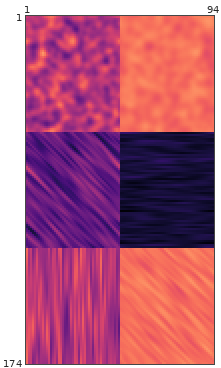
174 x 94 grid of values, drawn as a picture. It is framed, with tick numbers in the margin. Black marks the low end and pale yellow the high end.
The table splits into 3 rows of 2 panels. Panel 1,1: middling, blotchy. Panel 1,2: high, blotchy, faint in contrast. Panel 2,1: low, slanting down to the right. Panel 2,2: very low, streaked across, faint in contrast. Panel 3,1: middling, streaked downward. Panel 3,2: high, slanting down to the right, faint in contrast.
